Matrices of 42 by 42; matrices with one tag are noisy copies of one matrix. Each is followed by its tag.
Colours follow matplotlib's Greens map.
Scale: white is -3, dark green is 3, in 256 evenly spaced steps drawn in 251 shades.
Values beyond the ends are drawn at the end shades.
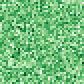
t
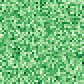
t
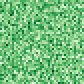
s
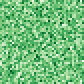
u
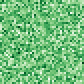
t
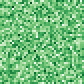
u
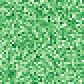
u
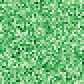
t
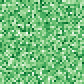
t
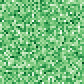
t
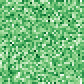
u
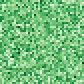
t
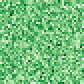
s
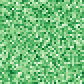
u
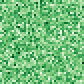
t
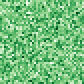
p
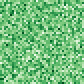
s
